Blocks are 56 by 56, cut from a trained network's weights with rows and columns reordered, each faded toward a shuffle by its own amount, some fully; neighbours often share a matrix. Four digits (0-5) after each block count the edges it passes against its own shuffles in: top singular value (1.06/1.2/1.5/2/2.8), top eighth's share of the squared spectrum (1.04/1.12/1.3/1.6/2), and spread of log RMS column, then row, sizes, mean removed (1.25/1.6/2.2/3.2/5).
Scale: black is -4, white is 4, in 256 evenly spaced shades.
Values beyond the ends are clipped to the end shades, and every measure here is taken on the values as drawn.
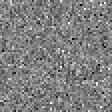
0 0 0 0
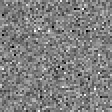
0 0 0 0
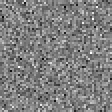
0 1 0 0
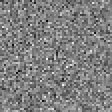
2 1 0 0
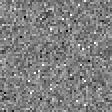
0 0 0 0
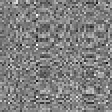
4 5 2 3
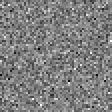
1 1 0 0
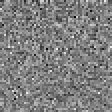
2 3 0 1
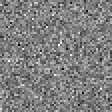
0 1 0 0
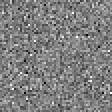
2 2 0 0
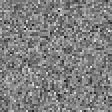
3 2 0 1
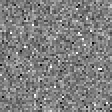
0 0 0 0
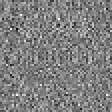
4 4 0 2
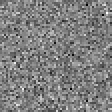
2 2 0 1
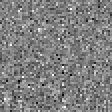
2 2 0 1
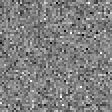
2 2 0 1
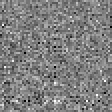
3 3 1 1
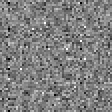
3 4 2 2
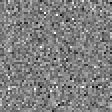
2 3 1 1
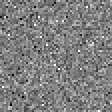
0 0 0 0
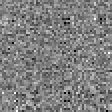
3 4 1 2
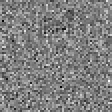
3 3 1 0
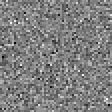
0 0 0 0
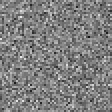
2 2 0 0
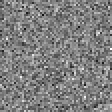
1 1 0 0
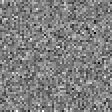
1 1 0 0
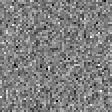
1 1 0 0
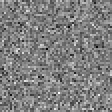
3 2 0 1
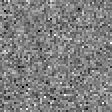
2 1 0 0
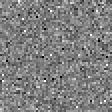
1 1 0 0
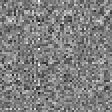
4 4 1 2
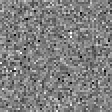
1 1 0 0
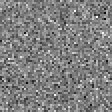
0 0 0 0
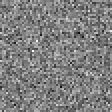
1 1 0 0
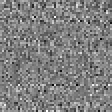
3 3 1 2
